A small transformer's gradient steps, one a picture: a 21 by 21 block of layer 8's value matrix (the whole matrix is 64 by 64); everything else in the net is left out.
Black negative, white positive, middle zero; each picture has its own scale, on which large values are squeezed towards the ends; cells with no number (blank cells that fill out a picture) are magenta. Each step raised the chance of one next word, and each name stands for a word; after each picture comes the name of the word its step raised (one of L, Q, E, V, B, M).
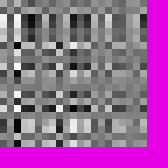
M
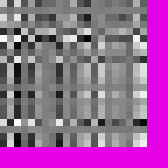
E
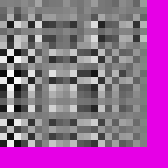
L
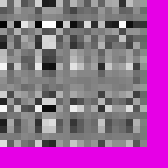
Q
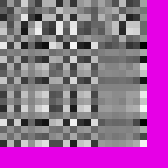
L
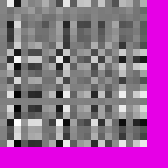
L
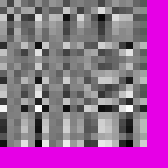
M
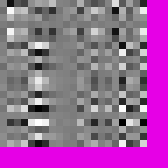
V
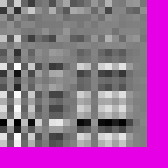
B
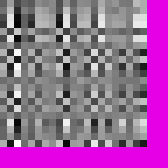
Q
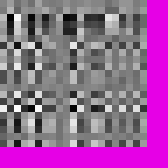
M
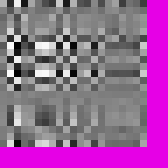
E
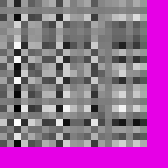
L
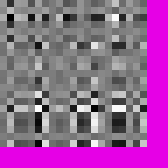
M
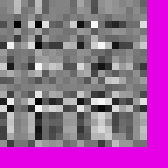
Q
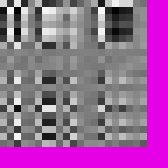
V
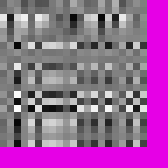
M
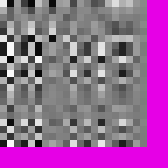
E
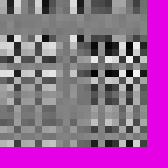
E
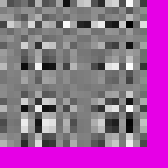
Q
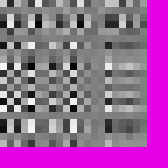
Q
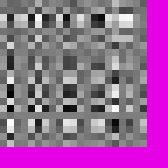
M
